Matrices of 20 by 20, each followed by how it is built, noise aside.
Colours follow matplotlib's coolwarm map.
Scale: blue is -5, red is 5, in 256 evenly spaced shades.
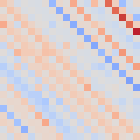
Toeplitz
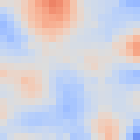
smooth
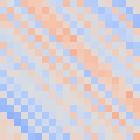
Toeplitz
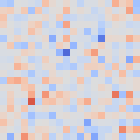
noise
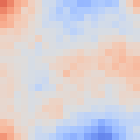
smooth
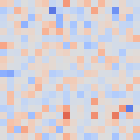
noise
